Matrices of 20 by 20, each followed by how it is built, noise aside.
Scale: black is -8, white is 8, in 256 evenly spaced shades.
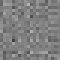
low rank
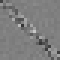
banded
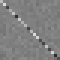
diagonal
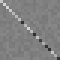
diagonal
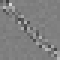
banded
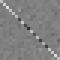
diagonal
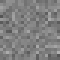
low rank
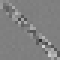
banded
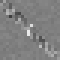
banded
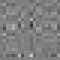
low rank
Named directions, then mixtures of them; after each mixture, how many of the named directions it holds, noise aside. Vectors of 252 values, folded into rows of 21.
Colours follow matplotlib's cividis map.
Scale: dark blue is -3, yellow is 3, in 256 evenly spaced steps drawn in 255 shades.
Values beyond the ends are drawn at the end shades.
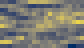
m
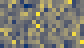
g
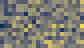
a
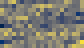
three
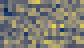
two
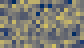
two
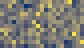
one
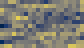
two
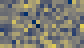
two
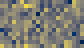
one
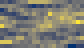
one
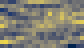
one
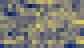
three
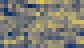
three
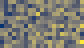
two
